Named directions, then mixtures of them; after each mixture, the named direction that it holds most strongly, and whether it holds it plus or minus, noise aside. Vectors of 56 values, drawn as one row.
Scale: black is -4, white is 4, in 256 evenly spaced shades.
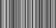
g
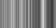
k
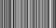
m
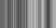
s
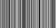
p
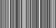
p, minus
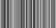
g, minus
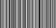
g, plus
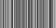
m, minus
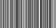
p, minus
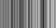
k, minus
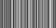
m, plus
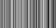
m, plus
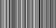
g, plus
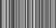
g, plus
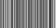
m, minus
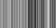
s, minus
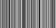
p, plus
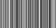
p, minus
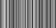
g, plus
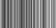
g, minus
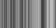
k, minus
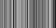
m, plus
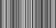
g, plus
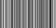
m, minus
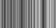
k, minus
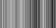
k, plus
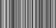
g, plus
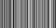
m, plus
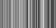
k, plus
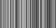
p, minus
